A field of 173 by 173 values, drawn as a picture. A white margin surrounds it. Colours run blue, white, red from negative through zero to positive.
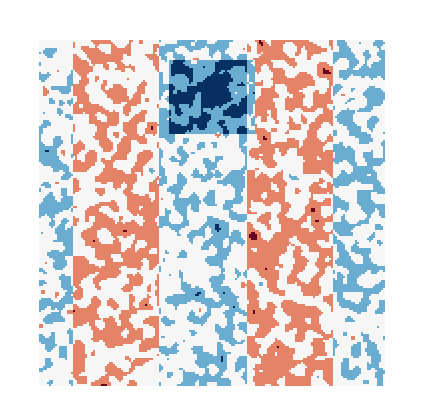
Ninth with the lowest average: top middle. Average level on the scale: 50%. Stripes: upright, repeating 2 times. Odd patch: lower, in the top middle. Slope: none.
